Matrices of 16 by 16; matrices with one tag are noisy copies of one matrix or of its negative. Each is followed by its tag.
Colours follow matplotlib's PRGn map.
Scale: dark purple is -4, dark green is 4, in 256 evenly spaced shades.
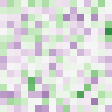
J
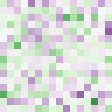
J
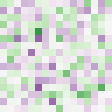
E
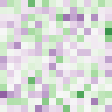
J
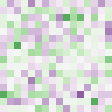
J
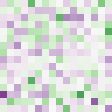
J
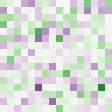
E
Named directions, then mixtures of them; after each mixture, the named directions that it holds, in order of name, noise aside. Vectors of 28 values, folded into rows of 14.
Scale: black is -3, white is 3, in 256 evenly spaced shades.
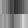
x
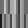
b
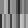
b, x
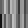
b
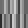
b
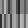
b, x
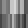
b, x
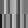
b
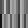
b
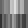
b, x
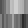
x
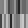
b, x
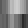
x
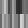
b, x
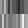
b, x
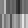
b, x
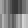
x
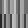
b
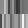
b, x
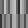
b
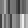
b, x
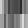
x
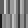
b
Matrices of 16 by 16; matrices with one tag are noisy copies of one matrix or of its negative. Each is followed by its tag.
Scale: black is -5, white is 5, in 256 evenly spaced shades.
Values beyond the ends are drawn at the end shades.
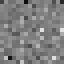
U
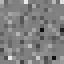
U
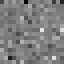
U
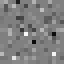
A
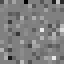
U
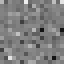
U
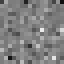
U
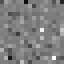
U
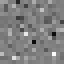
A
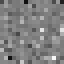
U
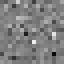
A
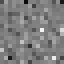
U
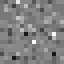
A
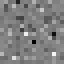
A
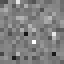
A
